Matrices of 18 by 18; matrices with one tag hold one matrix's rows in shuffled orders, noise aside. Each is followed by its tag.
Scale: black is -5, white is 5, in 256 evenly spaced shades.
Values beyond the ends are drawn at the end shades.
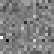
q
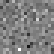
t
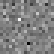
t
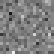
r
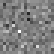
t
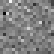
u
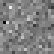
u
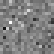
u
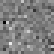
u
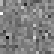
q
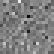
t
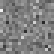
q
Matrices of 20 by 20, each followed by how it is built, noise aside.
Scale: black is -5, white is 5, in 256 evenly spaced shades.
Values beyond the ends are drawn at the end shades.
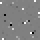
sparse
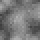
smooth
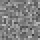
noise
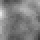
smooth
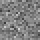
noise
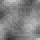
smooth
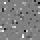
sparse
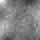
smooth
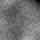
smooth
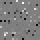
sparse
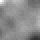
smooth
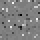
sparse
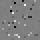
sparse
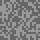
noise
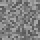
noise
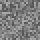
noise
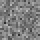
noise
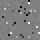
sparse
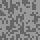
noise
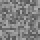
noise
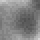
smooth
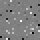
sparse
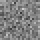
noise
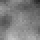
smooth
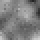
smooth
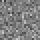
noise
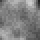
smooth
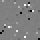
sparse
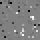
sparse
